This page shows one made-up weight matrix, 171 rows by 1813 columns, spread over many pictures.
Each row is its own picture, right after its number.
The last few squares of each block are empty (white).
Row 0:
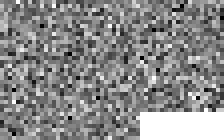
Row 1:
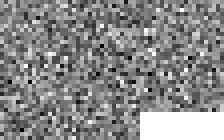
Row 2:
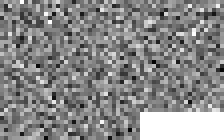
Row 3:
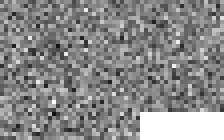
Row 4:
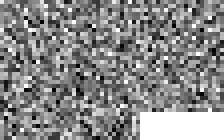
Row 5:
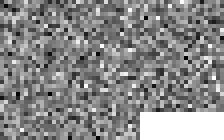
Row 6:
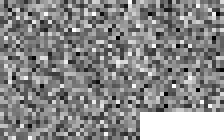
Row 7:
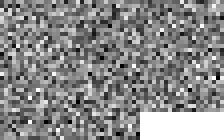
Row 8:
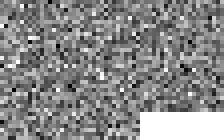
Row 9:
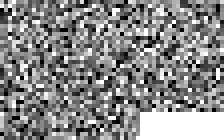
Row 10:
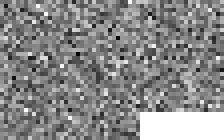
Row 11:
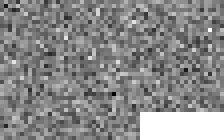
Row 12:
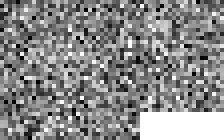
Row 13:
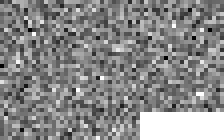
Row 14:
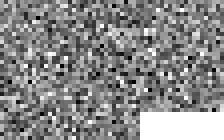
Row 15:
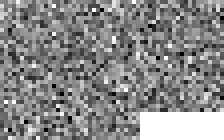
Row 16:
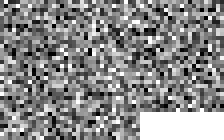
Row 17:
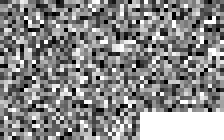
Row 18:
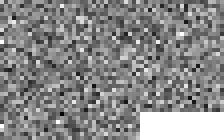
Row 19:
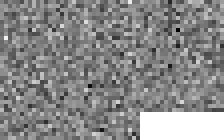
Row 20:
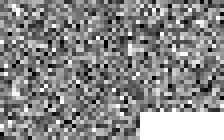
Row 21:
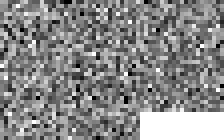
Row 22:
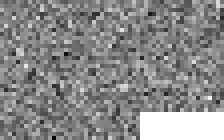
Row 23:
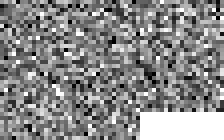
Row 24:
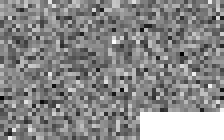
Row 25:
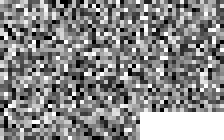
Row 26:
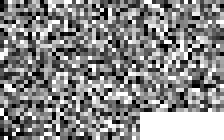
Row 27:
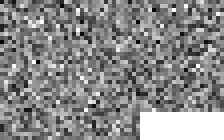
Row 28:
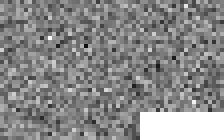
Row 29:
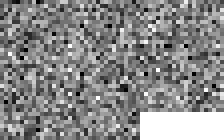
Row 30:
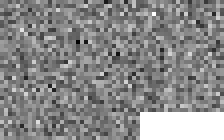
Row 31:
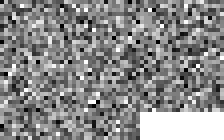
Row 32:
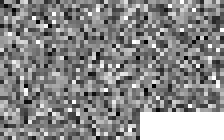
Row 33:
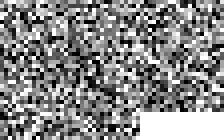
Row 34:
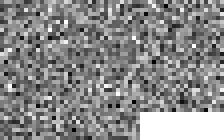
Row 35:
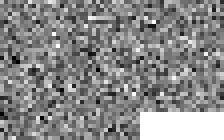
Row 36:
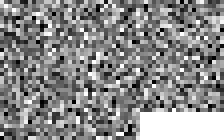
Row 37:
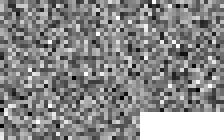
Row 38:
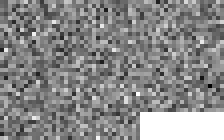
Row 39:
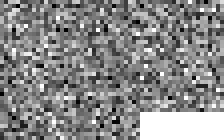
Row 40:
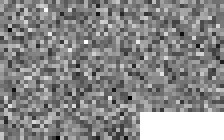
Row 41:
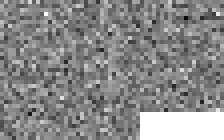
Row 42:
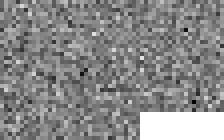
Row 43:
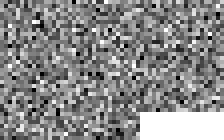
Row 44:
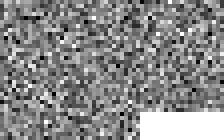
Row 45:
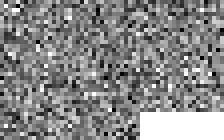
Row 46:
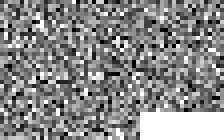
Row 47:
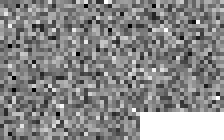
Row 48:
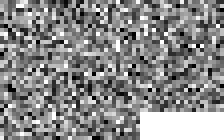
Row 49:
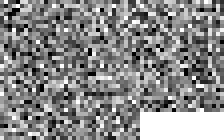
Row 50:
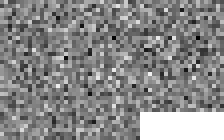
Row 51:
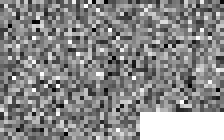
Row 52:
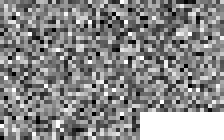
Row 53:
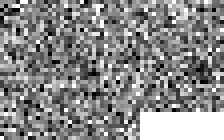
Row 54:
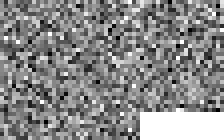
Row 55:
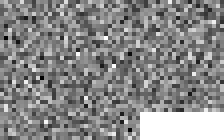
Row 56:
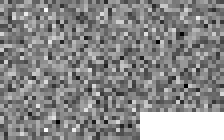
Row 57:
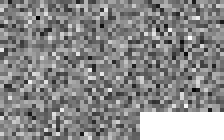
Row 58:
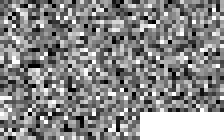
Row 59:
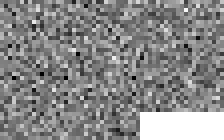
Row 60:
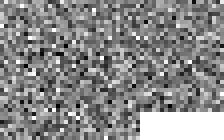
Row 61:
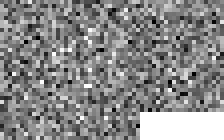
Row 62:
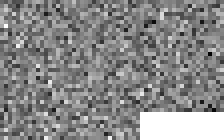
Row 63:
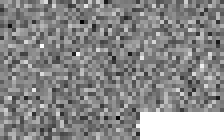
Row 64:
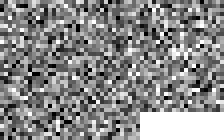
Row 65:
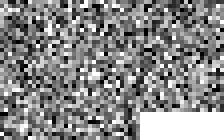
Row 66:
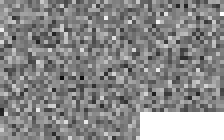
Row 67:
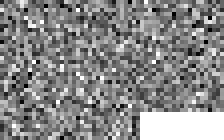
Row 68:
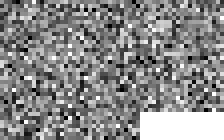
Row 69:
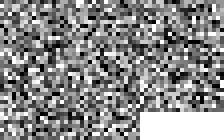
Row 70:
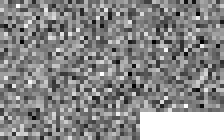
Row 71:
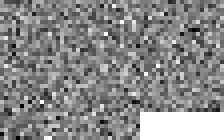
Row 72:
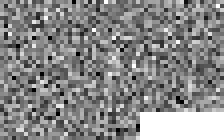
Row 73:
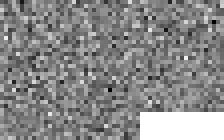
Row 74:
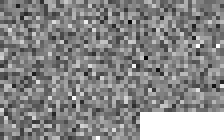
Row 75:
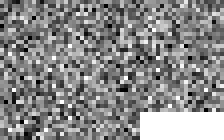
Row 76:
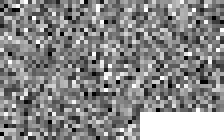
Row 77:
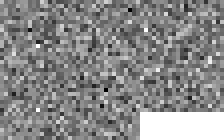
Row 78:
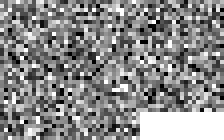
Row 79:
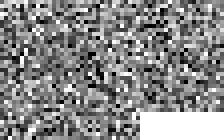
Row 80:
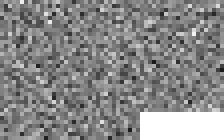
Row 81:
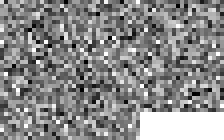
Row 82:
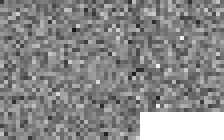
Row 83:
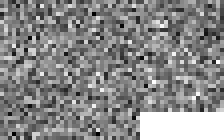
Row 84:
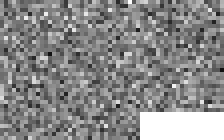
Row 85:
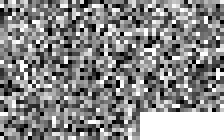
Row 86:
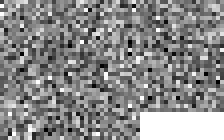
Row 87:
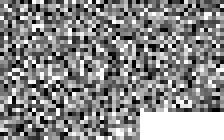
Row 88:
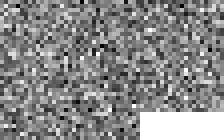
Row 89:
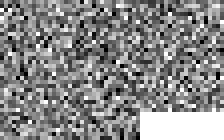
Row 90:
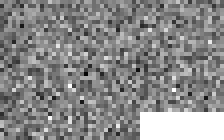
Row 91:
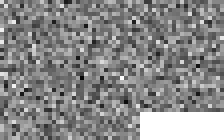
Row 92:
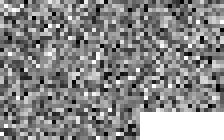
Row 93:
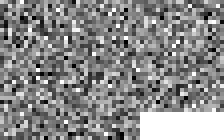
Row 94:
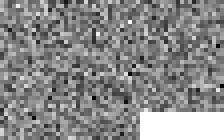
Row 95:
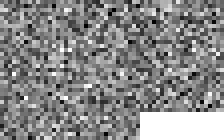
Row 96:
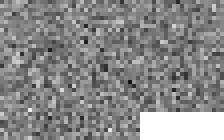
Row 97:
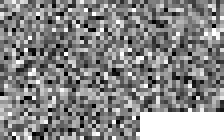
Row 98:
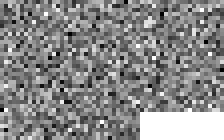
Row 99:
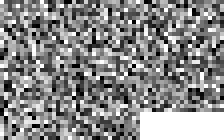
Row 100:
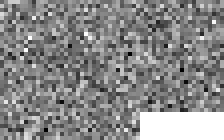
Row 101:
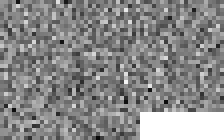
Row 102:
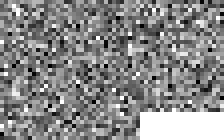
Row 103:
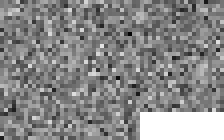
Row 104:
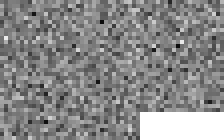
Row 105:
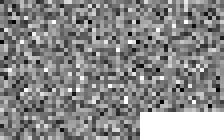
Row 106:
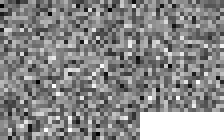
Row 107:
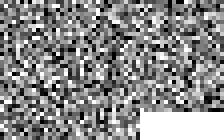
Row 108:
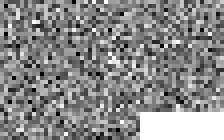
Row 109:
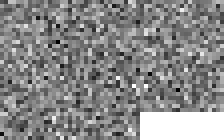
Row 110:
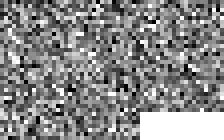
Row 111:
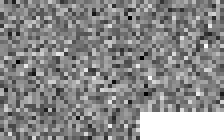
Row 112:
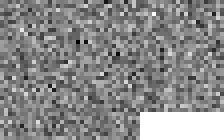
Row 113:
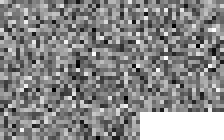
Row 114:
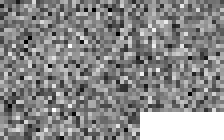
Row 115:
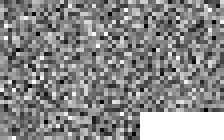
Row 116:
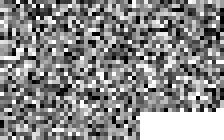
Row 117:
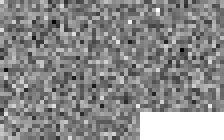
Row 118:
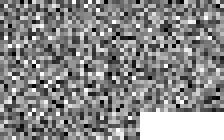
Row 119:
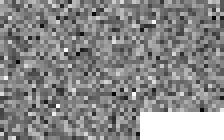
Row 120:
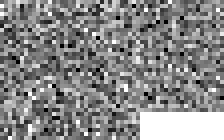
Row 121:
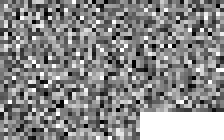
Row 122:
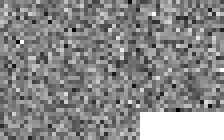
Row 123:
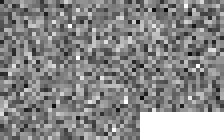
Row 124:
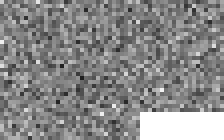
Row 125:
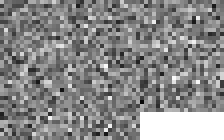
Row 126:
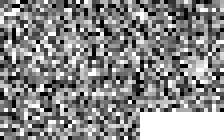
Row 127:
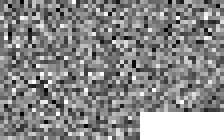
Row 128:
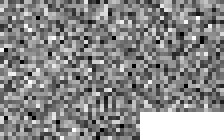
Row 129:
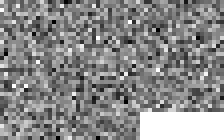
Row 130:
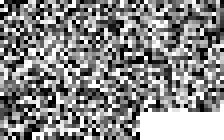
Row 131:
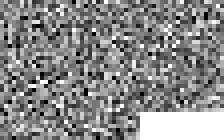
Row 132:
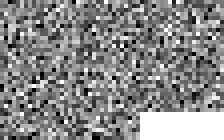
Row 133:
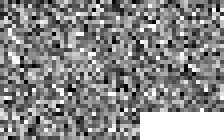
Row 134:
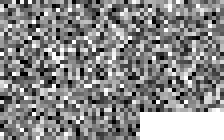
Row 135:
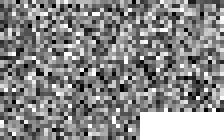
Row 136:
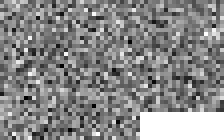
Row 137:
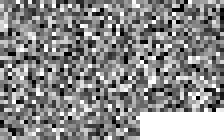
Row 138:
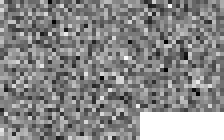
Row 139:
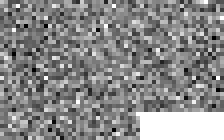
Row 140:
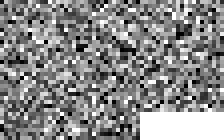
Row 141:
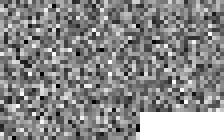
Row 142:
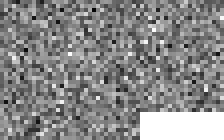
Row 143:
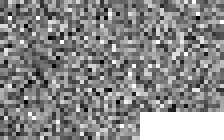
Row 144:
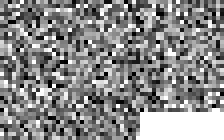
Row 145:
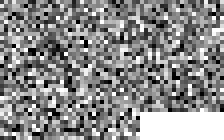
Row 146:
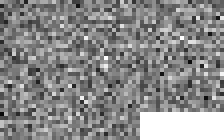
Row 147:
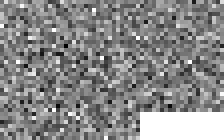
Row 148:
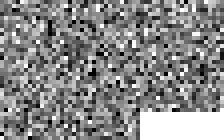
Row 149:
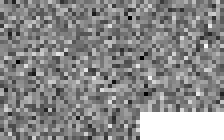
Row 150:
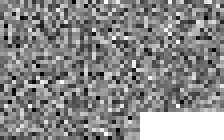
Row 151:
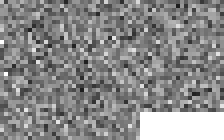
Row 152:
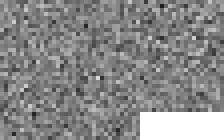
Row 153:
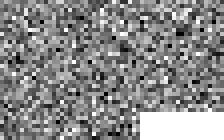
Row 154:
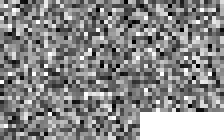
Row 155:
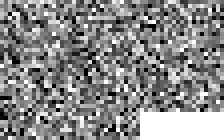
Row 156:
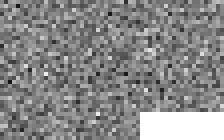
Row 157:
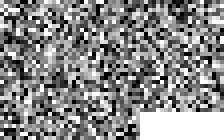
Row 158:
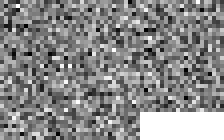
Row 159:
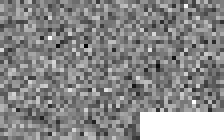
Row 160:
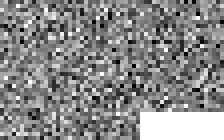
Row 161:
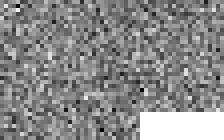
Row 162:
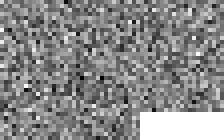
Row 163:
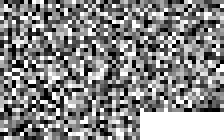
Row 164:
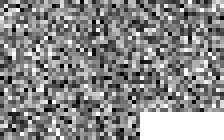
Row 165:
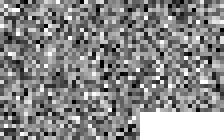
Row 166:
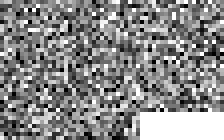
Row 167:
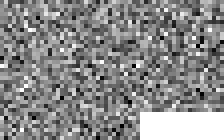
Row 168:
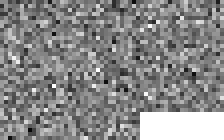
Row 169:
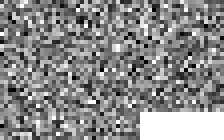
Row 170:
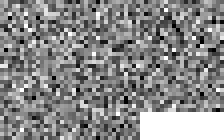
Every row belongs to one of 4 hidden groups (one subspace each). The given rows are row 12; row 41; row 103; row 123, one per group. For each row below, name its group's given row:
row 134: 41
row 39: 103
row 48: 123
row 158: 103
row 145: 12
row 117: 123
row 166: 123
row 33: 12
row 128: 123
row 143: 123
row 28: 123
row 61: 41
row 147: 12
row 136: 12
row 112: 41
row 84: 41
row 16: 103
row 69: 12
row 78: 12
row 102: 123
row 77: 123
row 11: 103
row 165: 103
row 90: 12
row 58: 12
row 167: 123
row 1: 103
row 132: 41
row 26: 123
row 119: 12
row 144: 41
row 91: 123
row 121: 41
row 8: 12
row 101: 123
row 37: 123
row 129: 123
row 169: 123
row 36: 103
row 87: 41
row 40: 123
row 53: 103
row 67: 123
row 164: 103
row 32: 103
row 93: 41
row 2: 41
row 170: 123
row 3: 12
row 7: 103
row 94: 123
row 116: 12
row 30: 41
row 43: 41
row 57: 123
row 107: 41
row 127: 41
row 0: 12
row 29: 12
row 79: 12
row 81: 123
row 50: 103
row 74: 123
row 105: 123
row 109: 103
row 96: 12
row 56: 123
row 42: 12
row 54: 41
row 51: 41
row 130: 12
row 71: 41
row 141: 41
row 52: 123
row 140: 123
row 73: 41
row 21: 123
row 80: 41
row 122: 41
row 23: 12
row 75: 12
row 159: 123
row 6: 41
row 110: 12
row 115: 41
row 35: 12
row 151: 123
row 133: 12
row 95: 41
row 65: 103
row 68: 12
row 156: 103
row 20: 123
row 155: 12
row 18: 123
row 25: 123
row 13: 123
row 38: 123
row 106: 12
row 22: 12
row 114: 12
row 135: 12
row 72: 41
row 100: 12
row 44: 41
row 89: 103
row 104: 41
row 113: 123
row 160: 123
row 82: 41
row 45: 103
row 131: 41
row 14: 103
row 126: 103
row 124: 123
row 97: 12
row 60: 12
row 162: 123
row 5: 103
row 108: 41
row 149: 12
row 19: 41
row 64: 123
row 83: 12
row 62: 41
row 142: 12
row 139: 103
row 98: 41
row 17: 123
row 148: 103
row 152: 123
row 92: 103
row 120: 12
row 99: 123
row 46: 41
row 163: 41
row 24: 12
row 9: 103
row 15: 12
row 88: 103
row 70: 123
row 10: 41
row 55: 41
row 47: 41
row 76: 103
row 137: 12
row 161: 103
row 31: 123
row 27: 123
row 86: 12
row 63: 41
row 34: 123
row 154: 103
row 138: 123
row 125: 12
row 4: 123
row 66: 123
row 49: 103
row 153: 123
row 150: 41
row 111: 12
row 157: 103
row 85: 103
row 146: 12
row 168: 12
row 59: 41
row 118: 41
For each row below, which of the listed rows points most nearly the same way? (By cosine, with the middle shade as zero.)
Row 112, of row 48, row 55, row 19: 55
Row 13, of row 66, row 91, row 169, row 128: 169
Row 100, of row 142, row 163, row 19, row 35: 35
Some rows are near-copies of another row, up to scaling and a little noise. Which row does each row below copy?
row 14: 1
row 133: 110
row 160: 70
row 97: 136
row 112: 30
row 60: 147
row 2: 80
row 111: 149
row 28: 159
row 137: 0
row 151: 81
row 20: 102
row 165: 157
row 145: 3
